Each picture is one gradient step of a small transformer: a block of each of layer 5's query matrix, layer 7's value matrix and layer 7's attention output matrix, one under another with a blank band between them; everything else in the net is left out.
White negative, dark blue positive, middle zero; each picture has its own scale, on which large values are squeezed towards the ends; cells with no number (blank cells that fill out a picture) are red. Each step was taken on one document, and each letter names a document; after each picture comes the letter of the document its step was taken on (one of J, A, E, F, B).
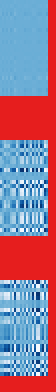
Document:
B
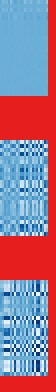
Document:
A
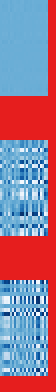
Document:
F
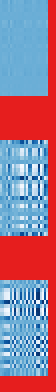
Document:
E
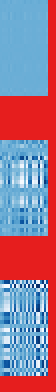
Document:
F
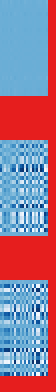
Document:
B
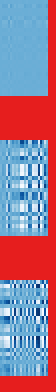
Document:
E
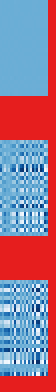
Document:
B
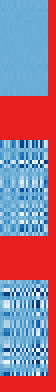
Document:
A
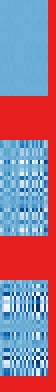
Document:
A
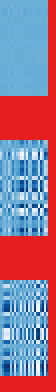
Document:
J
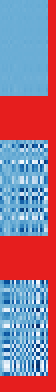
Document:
A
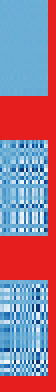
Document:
B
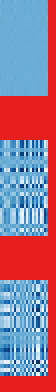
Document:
B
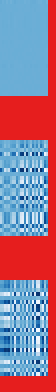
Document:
B
